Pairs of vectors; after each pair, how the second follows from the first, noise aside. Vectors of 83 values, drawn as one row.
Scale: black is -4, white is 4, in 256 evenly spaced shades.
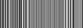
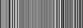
reversed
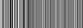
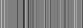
partly zeroed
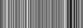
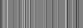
partly zeroed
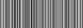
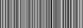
reversed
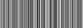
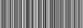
reversed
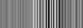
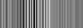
reversed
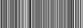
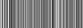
reversed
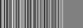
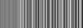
reversed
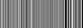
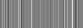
partly zeroed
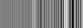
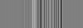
partly zeroed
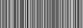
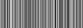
reversed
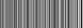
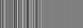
partly zeroed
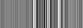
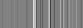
partly zeroed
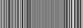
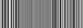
reversed
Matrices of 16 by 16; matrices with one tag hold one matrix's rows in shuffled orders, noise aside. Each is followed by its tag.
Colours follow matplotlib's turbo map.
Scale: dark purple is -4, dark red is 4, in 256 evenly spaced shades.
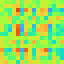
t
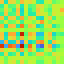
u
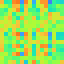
t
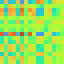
u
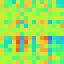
t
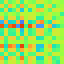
u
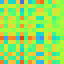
u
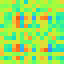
t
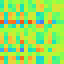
u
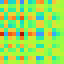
u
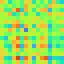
t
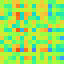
t
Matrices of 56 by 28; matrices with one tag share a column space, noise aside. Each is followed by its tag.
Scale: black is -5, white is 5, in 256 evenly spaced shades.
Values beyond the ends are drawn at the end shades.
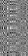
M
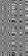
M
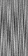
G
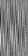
G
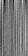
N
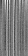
N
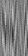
G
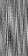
G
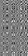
M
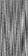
G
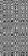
M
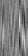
G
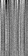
N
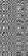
M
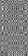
M
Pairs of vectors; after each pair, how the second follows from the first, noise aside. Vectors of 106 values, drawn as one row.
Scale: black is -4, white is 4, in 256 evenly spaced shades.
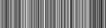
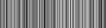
sign-scrambled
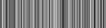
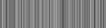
shrunk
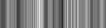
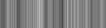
shrunk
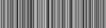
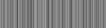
shrunk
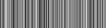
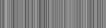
shrunk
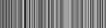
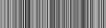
sign-scrambled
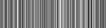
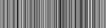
negated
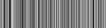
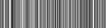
negated
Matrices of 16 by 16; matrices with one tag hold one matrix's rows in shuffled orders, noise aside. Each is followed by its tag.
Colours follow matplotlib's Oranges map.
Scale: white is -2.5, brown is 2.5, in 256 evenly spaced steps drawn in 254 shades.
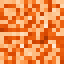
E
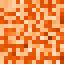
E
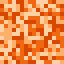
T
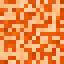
E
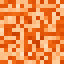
E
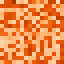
E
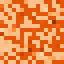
T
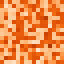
T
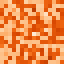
T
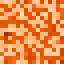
E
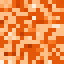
T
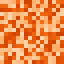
E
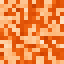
T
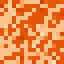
T
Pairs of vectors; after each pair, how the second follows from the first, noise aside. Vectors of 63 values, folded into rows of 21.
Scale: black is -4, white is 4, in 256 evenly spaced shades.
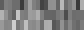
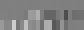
partly zeroed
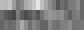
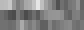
copied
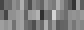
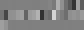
partly zeroed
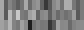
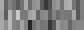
copied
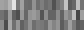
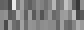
sign-scrambled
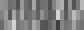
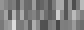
copied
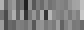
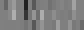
partly zeroed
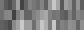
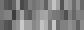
copied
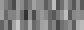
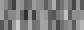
copied
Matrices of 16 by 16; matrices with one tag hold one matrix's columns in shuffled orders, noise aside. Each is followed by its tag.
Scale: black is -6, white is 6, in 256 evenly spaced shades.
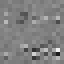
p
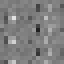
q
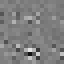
p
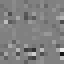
p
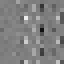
q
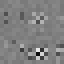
p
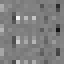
q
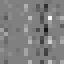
q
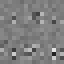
p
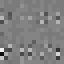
p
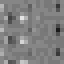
q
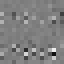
p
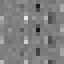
q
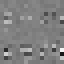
p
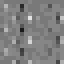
q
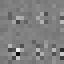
p
